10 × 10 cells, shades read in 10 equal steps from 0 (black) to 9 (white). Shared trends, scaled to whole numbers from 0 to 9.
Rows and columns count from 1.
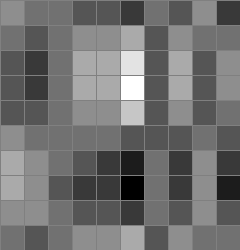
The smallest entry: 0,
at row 8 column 6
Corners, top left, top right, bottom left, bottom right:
5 2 4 4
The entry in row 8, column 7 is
4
